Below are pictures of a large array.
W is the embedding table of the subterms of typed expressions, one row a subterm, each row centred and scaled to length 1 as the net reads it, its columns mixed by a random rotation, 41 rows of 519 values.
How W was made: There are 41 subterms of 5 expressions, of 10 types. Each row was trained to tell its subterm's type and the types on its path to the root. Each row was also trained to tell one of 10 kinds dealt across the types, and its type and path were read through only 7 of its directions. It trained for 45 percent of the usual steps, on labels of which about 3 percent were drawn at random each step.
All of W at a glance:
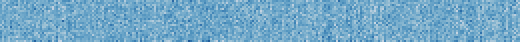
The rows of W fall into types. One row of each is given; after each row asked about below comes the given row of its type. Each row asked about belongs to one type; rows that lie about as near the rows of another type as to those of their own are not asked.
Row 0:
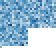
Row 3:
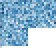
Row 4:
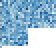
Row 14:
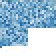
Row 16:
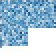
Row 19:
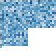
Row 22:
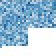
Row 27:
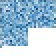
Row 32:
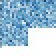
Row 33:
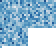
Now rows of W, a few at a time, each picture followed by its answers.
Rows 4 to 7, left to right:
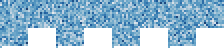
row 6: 32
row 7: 32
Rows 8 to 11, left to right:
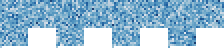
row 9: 27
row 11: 22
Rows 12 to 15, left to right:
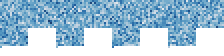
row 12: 22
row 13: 3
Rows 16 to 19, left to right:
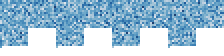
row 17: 22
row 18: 22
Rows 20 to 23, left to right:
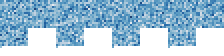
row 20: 16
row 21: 0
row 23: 16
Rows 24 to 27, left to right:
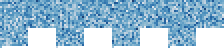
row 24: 3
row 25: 32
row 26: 16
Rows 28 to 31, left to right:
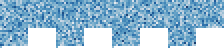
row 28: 27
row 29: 3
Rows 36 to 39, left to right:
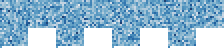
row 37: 16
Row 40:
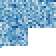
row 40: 27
